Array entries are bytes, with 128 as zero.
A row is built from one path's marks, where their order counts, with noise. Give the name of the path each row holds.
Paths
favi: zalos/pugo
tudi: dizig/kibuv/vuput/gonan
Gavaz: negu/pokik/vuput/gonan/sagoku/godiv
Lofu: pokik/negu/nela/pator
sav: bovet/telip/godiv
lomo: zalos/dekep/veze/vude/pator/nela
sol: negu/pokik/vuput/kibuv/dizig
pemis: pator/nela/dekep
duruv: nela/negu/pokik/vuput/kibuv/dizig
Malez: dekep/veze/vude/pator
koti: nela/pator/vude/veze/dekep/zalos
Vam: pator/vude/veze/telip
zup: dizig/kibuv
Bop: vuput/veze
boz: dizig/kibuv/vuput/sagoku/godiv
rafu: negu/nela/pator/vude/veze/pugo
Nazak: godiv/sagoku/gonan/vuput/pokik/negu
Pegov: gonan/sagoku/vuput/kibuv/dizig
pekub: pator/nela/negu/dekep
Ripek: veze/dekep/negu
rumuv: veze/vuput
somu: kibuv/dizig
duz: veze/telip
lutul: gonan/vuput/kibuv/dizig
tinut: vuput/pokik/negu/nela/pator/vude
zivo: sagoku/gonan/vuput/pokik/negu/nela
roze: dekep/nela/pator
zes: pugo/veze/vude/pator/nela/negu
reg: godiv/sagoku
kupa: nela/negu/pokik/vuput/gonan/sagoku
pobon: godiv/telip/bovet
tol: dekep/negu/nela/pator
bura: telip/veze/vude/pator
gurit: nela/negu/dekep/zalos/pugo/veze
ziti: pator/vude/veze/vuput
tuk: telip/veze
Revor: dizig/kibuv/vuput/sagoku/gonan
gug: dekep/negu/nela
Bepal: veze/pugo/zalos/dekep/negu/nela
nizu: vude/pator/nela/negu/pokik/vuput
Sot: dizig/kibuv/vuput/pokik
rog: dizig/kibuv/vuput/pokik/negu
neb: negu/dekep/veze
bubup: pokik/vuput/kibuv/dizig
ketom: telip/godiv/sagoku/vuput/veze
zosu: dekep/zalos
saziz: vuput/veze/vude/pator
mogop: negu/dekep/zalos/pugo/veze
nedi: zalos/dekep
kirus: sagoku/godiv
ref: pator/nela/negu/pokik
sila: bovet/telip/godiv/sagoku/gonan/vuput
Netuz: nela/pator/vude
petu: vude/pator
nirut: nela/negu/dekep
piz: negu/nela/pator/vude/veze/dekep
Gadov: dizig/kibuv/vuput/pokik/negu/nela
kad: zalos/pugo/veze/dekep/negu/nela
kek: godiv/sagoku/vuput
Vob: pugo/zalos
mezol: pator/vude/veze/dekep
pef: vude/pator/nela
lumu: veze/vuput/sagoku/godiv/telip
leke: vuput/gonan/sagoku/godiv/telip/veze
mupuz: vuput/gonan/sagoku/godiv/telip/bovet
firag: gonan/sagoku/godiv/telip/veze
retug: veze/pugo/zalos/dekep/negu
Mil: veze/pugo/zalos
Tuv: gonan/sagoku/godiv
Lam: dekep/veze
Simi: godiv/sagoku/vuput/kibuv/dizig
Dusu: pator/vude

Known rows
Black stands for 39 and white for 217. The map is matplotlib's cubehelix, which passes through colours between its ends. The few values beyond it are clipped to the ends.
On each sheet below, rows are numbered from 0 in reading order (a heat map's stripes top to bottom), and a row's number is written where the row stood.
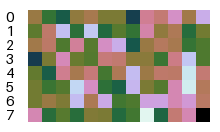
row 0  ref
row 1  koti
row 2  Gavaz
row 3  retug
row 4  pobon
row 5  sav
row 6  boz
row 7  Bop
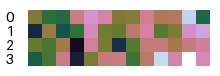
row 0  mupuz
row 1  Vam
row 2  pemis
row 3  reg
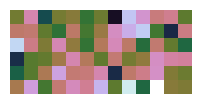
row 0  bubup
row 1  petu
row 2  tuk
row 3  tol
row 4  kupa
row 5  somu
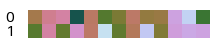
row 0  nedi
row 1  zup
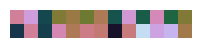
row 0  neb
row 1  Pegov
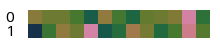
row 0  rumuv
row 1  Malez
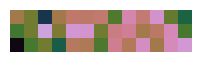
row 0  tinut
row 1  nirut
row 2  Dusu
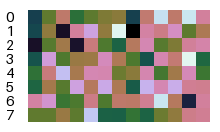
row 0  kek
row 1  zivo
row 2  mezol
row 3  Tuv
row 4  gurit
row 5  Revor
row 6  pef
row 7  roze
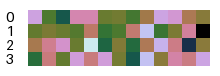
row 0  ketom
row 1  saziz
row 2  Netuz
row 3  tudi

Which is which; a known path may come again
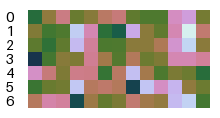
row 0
Bepal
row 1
sav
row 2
sila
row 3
tol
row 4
bura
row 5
duruv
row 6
nedi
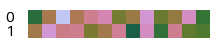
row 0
gurit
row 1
mogop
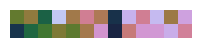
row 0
Gadov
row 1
Nazak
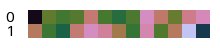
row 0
ziti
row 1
leke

